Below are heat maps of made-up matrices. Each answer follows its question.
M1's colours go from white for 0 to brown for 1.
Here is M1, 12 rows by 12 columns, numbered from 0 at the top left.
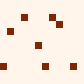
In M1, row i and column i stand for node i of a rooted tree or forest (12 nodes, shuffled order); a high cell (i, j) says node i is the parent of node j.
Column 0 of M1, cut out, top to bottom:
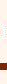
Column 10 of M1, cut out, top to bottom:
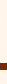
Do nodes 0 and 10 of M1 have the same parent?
yes
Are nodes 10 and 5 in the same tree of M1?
yes
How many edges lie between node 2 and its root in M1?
0
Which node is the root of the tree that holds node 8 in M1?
2
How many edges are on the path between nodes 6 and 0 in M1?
2
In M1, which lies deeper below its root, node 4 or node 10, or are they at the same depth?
node 10
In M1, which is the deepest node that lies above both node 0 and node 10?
9
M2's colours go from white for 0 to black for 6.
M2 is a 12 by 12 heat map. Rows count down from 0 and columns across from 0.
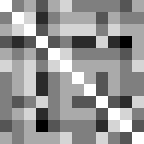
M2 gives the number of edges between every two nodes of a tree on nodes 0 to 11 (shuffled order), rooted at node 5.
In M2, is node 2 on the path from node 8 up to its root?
no
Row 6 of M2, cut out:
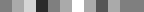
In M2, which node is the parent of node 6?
2
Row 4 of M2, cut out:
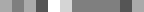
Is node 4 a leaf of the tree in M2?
yes
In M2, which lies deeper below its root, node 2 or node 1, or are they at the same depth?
node 1
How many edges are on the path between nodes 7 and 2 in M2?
1
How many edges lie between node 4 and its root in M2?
1
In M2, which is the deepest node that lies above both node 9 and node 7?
2
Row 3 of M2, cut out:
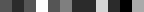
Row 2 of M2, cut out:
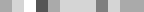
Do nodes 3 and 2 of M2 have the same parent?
no
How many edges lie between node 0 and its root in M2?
1
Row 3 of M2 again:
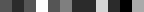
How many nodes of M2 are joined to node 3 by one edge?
1
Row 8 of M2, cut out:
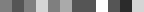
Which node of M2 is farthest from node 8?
10
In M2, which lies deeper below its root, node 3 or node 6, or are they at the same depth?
node 3
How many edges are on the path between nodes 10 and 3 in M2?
6
